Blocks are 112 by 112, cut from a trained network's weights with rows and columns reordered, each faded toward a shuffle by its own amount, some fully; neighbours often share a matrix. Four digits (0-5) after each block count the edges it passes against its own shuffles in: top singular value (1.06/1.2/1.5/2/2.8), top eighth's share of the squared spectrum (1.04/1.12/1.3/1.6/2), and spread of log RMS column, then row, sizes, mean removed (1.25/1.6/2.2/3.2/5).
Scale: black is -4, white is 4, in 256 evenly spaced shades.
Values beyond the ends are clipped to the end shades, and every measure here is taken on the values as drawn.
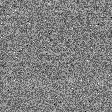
1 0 0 0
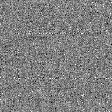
4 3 1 2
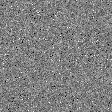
0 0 0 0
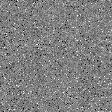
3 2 1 1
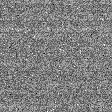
2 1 0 0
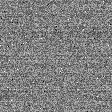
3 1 0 0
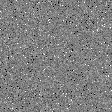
2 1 0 0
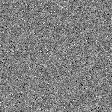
2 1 0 0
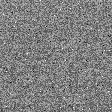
1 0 0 0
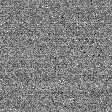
2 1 0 0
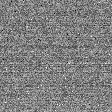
3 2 0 0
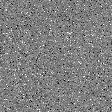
2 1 0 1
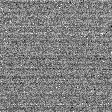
3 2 0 1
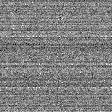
4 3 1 2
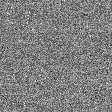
1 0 0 0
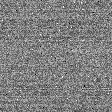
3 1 0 0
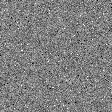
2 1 0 0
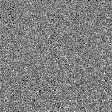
2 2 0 2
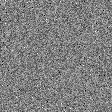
0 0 0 0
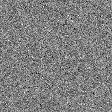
1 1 0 1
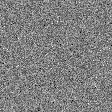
0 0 0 0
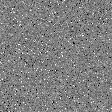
0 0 0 0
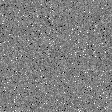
1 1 0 0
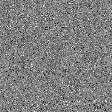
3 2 1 1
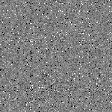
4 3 2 2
